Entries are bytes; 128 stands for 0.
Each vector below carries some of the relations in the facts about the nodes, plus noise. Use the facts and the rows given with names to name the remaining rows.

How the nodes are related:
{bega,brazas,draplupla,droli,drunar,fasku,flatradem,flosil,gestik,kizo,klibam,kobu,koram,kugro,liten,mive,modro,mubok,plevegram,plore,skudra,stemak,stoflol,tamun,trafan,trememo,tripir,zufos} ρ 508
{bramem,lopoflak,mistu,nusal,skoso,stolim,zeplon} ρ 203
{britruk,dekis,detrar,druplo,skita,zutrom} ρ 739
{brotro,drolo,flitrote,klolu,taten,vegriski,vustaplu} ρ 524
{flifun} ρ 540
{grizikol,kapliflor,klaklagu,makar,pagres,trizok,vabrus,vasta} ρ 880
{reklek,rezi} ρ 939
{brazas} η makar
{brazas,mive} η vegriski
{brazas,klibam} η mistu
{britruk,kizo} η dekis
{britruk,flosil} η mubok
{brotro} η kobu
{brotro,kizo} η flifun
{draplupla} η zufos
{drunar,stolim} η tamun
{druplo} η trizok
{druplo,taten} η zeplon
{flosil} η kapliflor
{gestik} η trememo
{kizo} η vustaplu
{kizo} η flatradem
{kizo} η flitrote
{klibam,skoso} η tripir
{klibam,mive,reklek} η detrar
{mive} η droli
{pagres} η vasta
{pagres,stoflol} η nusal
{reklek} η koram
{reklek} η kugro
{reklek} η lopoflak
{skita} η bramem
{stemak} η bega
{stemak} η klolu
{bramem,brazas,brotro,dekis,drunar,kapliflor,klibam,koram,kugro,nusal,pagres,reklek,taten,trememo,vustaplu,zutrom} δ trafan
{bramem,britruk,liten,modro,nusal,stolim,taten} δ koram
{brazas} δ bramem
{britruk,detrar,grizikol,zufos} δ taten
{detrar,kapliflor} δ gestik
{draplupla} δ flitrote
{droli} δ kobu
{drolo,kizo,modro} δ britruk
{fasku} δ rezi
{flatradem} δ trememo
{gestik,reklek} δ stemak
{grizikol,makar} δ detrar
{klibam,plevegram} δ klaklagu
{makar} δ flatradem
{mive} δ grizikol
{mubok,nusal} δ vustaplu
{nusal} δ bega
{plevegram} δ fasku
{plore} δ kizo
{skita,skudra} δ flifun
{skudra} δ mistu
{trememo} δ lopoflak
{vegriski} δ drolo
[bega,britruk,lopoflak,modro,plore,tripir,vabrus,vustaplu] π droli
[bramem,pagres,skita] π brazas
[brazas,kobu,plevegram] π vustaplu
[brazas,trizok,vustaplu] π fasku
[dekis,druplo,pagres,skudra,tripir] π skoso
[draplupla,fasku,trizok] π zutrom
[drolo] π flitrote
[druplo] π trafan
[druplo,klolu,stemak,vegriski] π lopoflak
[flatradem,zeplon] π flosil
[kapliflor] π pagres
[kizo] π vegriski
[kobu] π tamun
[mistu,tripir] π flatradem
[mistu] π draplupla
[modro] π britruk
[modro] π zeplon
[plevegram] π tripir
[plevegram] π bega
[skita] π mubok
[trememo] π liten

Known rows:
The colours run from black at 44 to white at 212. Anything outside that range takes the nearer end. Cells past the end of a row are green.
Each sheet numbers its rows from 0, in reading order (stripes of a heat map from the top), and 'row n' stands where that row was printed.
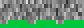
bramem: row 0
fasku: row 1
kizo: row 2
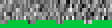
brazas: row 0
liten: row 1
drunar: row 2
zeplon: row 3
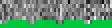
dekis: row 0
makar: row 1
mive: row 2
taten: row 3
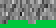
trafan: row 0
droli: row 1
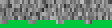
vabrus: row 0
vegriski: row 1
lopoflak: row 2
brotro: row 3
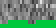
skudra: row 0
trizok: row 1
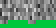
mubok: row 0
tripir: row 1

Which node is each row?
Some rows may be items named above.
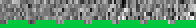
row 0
kobu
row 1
stemak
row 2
drolo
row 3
drolo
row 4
stolim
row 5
brazas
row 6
britruk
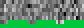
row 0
gestik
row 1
klolu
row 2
zeplon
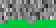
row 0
tripir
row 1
vegriski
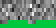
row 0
liten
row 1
skoso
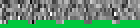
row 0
druplo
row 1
tamun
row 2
droli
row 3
kapliflor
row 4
flosil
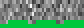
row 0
bramem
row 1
skoso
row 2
gestik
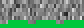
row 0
droli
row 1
skita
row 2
brazas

